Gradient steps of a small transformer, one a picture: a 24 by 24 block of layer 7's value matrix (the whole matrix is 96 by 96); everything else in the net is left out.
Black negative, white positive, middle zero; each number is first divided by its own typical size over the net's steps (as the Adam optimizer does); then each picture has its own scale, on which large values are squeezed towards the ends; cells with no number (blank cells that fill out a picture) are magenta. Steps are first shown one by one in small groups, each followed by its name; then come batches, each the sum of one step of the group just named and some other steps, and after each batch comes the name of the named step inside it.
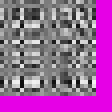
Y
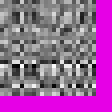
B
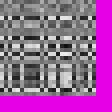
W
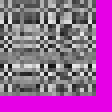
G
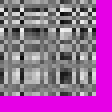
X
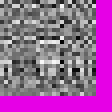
Y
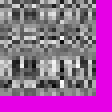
G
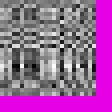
B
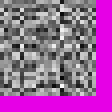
X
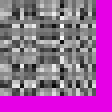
Y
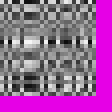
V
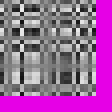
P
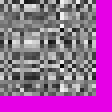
V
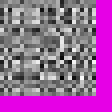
P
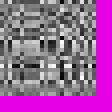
P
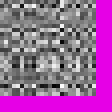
V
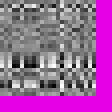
P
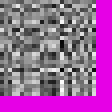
P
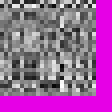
V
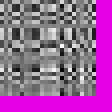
P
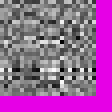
V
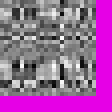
P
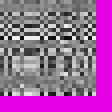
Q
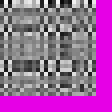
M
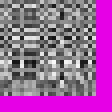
Q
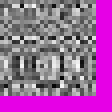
Q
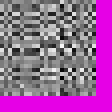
Q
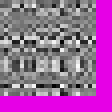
Q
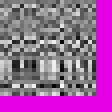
Q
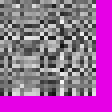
Q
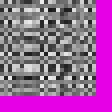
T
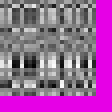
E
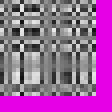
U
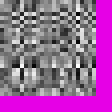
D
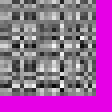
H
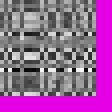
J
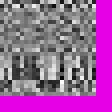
E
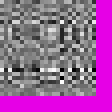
D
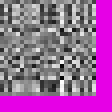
D
